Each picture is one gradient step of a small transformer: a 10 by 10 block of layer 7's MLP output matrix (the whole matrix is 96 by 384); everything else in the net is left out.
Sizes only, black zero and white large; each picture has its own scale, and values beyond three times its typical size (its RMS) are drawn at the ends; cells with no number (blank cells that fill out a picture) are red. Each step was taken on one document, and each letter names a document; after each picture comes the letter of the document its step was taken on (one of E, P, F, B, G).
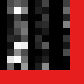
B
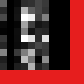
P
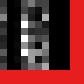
P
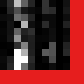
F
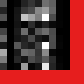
P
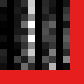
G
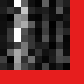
F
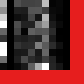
P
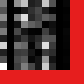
P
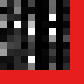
G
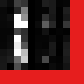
F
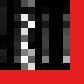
G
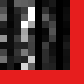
G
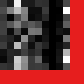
B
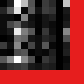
B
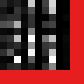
G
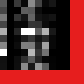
P
